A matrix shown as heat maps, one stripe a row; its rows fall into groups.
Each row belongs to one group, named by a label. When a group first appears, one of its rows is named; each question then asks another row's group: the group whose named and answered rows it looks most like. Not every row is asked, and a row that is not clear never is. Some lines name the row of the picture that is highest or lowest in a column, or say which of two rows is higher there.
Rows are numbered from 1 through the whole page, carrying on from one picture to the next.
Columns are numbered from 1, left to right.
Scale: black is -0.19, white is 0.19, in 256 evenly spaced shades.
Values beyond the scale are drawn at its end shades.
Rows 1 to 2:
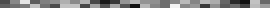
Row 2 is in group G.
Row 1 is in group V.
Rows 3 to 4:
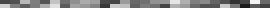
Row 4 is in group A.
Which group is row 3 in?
V
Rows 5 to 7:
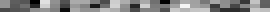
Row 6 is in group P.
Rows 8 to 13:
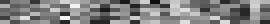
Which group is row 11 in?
G
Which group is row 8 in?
V
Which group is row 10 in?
V
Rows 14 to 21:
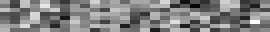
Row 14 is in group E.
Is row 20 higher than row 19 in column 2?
Yes
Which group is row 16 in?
A
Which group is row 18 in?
G
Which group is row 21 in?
P
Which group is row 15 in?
E
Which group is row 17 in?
G
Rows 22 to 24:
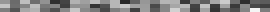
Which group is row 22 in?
E
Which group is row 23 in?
P
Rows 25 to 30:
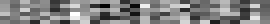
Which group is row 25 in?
E
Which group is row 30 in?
P
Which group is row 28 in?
A
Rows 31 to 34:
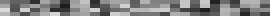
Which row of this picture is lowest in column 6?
33
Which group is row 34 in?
A
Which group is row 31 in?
P
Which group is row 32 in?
P
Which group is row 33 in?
E
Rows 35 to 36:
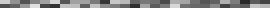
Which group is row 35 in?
A
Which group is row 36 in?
G
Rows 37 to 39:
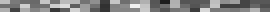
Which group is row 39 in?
P
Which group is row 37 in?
A
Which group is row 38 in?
V
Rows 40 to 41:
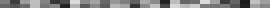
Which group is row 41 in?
G
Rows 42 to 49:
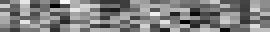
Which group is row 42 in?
V
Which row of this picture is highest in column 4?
48
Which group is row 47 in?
E
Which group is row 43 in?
E
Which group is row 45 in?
E
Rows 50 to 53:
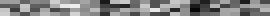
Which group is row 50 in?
A
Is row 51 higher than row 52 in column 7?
Yes
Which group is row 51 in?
V
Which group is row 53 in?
A
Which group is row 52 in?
E
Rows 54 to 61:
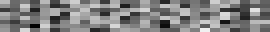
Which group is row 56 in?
V
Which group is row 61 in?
P
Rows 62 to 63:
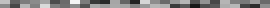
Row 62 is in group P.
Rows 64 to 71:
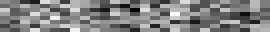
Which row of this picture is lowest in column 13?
65
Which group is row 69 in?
E
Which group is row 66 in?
P
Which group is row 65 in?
V
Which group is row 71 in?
G
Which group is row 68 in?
V
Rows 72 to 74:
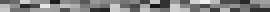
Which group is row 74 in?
P
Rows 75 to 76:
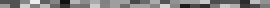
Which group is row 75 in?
G
